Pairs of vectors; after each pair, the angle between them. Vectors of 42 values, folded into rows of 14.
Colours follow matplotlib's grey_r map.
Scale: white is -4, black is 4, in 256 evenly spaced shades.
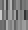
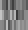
partly aligned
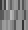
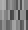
partly opposed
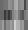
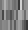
orthogonal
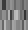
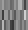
partly opposed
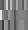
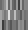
partly aligned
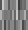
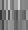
partly opposed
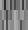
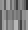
partly aligned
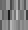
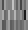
partly opposed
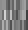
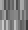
partly aligned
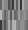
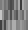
nearly parallel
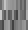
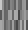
partly opposed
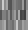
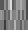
partly opposed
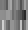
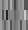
partly opposed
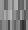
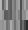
orthogonal
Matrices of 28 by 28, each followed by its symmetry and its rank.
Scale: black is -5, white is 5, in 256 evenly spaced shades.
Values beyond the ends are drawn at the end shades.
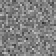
neither, full rank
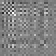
symmetric, rank three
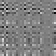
neither, rank two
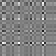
symmetric, rank one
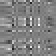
neither, rank two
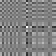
symmetric, rank one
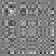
symmetric, rank two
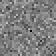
symmetric, full rank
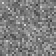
symmetric, full rank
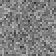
neither, full rank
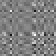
symmetric, rank two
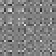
symmetric, rank three
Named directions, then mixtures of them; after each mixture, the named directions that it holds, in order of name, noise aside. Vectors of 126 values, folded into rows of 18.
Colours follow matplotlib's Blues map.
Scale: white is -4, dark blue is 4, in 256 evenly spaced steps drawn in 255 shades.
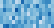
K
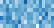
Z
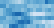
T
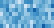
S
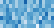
Z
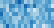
S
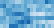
T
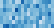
K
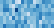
K, S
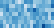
S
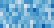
S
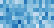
T, Z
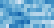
S, T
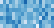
Z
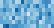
K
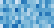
K, Z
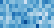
T, Z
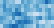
K, T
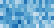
T, Z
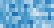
S, T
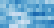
T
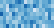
S, Z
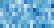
S
